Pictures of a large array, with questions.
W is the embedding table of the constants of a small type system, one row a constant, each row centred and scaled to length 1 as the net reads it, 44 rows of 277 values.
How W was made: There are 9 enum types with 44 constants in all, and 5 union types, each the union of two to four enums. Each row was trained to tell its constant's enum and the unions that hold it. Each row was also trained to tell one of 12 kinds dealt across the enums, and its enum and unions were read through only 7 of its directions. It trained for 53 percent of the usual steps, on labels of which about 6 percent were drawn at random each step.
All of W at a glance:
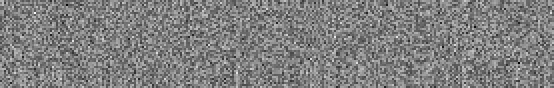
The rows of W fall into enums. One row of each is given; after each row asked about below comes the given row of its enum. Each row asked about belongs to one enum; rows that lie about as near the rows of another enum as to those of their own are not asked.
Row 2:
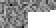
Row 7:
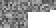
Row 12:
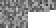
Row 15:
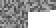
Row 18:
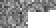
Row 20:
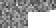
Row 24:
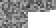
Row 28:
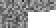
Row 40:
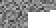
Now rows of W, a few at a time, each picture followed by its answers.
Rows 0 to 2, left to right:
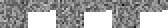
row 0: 2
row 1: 15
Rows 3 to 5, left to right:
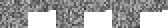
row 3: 20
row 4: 18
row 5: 7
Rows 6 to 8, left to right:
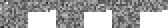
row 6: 2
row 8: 15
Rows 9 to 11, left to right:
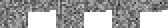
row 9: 20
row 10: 40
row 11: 18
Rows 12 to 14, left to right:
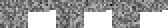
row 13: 12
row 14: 7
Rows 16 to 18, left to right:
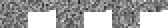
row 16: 24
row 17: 28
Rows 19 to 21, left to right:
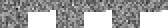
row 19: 15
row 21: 20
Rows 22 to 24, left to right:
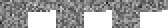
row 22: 40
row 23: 20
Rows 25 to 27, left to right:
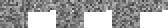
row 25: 28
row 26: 40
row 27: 40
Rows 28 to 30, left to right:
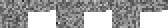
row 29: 18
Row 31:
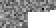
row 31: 2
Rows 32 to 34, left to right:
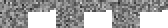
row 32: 2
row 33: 40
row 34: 28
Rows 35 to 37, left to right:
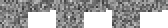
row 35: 7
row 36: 2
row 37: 7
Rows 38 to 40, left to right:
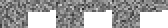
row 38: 15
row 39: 28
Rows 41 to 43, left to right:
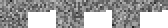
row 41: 28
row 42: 15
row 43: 7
